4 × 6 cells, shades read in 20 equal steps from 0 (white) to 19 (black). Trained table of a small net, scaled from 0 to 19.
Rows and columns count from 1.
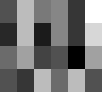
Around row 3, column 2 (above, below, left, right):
5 15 11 14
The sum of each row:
52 65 71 62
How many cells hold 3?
1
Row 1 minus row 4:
0 -10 5 -2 10 -13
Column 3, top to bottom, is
10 17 14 5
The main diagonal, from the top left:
13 5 14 11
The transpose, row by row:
13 16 11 13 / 5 5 7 15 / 10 17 14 5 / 9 9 13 11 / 15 15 19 5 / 0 3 7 13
